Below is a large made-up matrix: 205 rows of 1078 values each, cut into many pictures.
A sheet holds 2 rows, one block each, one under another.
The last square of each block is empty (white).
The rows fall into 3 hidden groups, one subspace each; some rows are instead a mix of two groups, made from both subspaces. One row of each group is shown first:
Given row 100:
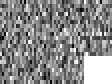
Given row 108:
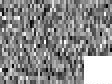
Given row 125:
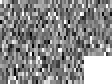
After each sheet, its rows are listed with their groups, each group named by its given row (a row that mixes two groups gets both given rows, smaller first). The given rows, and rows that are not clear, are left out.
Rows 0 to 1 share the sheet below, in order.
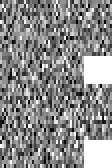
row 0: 125
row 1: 100
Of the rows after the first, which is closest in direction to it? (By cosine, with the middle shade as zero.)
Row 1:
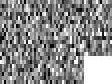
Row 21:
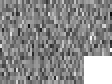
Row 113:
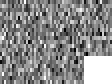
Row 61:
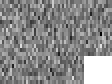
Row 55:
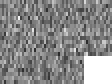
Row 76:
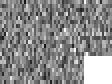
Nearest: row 76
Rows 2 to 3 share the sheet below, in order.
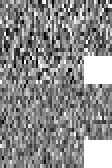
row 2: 100 and 108
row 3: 100
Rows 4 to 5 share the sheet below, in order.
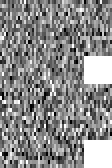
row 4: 100
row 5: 108
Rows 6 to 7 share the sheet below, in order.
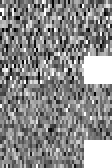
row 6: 108
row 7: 100 and 125
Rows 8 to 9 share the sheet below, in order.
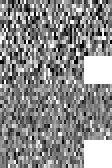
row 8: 100
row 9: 125
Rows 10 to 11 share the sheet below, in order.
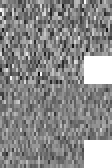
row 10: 100 and 108
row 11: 108
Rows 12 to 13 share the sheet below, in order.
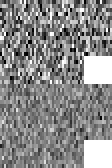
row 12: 100
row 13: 100
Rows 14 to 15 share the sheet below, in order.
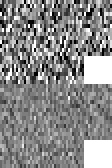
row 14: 108 and 125
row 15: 108 and 125
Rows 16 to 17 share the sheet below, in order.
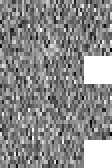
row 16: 125
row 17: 125
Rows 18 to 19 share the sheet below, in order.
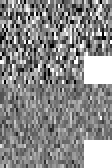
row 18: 100
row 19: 100
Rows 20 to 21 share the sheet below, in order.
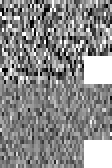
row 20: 108
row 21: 125
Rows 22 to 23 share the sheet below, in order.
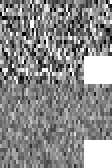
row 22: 108
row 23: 100 and 125
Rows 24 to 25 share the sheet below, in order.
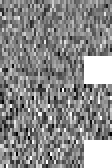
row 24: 108
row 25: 100 and 125
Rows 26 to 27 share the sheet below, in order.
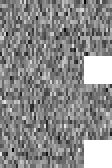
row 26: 100
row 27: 108
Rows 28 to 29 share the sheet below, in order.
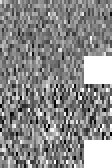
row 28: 125
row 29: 125
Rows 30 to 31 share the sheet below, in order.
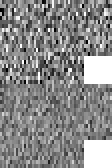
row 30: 108
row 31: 108 and 125
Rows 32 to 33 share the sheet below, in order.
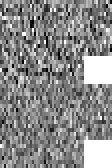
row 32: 108
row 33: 100
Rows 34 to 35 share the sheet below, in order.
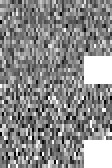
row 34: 100 and 125
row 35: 125
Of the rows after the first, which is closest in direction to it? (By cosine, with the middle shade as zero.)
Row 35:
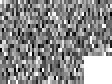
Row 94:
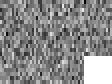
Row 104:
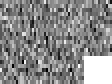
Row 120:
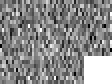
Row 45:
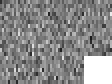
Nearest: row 94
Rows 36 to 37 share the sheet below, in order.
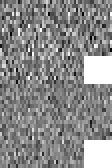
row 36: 125
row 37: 125
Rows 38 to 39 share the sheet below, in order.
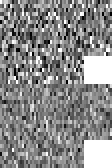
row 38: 125
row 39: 108
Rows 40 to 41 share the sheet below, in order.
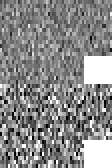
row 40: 125
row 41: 125
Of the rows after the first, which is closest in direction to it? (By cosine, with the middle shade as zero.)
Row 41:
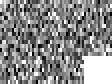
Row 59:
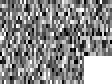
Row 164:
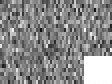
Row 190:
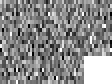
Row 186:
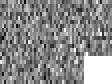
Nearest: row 190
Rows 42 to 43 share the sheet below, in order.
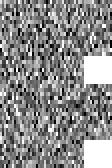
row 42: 125
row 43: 100 and 125
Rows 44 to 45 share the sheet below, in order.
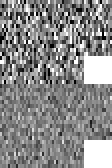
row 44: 100
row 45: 125
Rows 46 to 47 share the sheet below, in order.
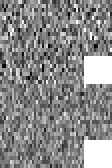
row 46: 125
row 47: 100
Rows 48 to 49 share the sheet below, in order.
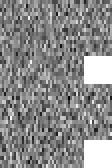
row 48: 100 and 125
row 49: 125
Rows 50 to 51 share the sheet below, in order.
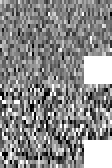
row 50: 125
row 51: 108
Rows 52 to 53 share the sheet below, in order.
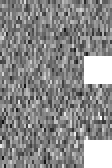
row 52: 100
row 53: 100
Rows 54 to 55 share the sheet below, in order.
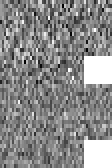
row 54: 100 and 108
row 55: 100 and 108
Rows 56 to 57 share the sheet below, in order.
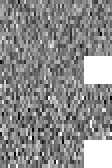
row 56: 100
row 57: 125
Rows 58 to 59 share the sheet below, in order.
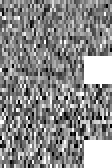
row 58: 108
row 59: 100
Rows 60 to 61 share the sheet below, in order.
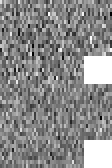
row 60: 125
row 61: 100 and 108
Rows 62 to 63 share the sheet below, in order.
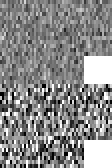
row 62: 100
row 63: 108
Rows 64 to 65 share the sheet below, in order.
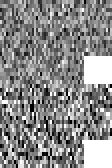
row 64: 100
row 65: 108
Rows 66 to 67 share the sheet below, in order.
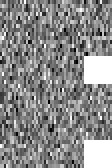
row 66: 100
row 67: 100
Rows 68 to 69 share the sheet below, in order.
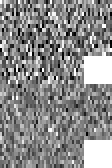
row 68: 125
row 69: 100 and 125
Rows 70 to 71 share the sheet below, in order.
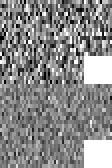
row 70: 100
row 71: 125
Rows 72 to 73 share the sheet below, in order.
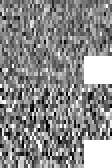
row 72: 108
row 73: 108 and 125
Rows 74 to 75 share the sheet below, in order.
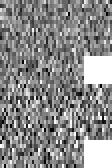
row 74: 100 and 108
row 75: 100
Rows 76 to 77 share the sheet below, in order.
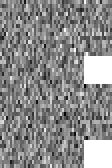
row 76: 100
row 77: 100
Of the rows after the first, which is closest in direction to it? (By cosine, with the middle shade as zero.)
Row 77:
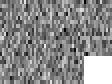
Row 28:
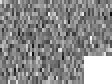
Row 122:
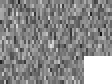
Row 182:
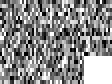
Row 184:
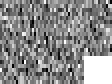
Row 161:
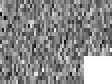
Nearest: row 182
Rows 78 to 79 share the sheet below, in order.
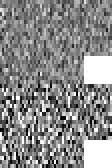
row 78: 100 and 108
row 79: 125
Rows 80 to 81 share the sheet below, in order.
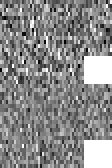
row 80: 108
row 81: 108 and 125
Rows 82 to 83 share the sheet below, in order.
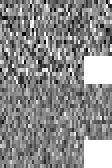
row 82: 108
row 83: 100
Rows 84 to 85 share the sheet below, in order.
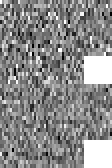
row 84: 125
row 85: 108
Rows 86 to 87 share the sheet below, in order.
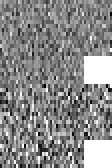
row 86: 125
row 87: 108
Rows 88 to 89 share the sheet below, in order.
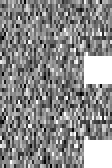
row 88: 100
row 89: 100
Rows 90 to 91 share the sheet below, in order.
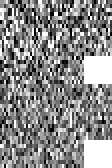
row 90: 100
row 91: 100
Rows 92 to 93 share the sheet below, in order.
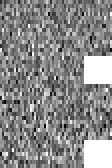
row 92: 125
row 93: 108
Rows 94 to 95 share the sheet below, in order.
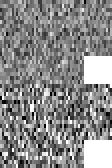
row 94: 100
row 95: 108
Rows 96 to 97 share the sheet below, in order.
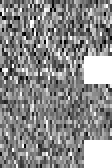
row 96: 108
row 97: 108
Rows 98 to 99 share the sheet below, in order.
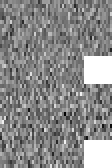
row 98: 100 and 125
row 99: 100 and 125
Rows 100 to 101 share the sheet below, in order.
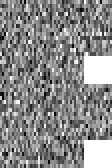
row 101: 108
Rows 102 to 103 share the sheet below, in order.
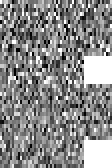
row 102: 125
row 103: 100 and 125
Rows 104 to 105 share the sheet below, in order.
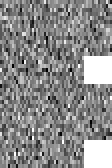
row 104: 108
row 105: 125
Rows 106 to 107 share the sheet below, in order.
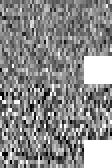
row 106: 108
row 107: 108
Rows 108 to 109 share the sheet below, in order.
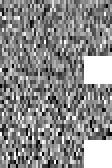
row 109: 125
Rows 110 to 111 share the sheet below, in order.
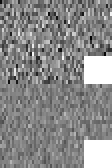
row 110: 125
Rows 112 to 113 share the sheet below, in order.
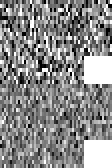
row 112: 108
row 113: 100
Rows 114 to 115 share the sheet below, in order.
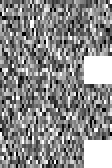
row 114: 108
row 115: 125
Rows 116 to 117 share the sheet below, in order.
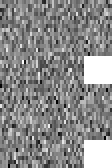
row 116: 108
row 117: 125
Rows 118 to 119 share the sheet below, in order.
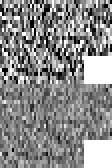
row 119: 108
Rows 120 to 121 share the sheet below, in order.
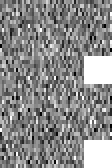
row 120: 125
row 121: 125
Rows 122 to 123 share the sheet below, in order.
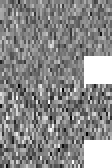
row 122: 100
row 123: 100
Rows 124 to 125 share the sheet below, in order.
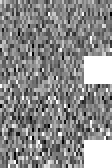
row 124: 125
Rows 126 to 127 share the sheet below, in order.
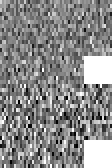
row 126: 125
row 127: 100
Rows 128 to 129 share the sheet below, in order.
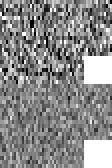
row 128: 108
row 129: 125
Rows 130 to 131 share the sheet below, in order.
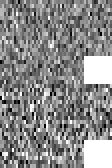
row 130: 100
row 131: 108
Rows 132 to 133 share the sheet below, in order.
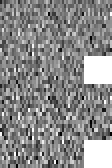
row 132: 125
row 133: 125
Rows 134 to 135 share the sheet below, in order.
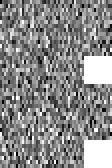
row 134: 108 and 125
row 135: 125
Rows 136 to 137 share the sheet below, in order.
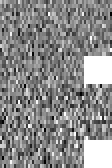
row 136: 125
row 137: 100
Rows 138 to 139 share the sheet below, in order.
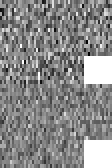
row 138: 108
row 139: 100
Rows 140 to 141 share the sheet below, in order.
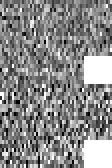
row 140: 108
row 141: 108
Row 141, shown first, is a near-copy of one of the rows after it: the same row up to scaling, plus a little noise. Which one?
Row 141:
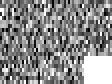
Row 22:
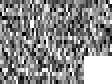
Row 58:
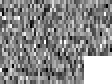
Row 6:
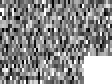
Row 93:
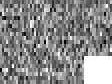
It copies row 6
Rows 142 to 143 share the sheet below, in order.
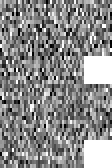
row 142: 125
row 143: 108
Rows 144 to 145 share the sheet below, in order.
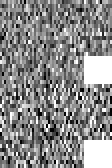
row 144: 100
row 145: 125
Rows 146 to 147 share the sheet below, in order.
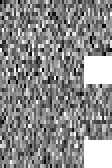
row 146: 125
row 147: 100
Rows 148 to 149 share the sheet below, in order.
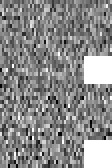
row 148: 108
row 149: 125
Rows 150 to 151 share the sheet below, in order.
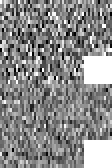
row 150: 125
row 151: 108
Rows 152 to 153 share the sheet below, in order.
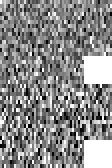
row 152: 125
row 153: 100
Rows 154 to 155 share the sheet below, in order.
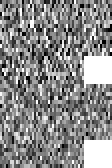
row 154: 108 and 125
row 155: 100
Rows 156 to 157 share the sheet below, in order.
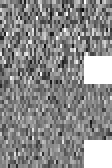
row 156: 100
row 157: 125
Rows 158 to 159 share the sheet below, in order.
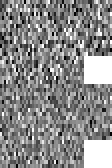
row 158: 100 and 125
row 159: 125
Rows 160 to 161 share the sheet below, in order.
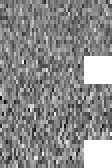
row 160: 108
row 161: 108 and 125
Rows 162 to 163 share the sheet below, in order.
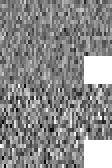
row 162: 100
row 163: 100
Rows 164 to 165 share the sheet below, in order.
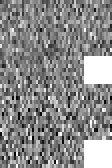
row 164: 125
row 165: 125
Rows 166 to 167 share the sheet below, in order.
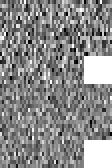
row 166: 100
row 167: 125
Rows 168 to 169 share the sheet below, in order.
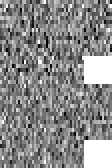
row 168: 108 and 125
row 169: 100
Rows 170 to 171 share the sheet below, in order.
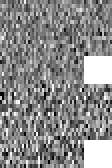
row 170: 100
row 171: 108
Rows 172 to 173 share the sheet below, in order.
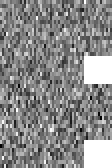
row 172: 100
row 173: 100
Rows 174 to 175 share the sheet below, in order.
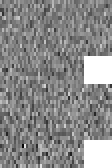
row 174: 108
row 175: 108
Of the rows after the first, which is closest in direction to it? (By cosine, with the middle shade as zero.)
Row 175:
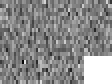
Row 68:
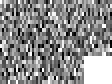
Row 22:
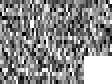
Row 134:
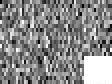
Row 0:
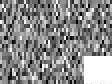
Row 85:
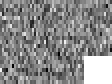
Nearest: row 85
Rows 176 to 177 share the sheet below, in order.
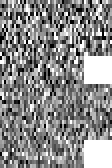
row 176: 100
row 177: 108
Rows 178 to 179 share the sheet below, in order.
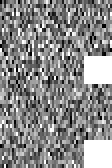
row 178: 125
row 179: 100
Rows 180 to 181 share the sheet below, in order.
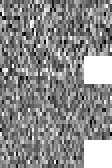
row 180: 108
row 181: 125
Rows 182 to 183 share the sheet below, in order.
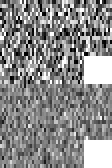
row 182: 100
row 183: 100
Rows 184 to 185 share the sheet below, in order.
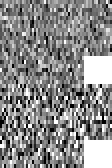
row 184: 108
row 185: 100
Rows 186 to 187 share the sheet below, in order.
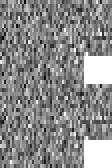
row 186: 100
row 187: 100
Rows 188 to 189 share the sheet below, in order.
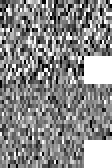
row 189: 125
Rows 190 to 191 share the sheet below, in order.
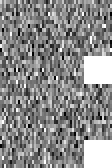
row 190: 125
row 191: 100
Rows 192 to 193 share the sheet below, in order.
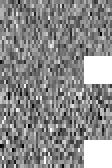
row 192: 100
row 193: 100 and 108
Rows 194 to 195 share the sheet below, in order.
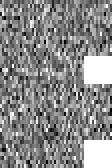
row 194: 108
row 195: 125
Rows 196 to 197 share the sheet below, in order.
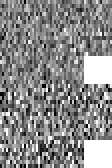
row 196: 100
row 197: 108
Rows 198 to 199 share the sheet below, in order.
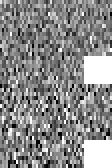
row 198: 125
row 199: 125
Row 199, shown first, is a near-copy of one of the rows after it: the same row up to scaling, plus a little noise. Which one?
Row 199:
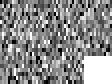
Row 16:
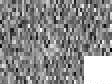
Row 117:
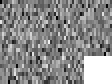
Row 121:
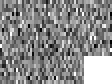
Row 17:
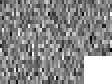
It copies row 117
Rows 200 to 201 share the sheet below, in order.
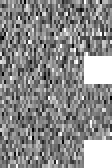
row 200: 100
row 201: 125
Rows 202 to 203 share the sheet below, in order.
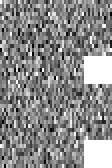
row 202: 125
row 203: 100
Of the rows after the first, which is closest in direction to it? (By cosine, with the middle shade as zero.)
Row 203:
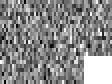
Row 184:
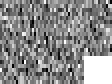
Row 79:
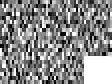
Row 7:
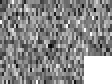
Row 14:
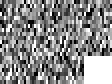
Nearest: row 7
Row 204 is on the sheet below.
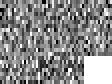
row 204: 108
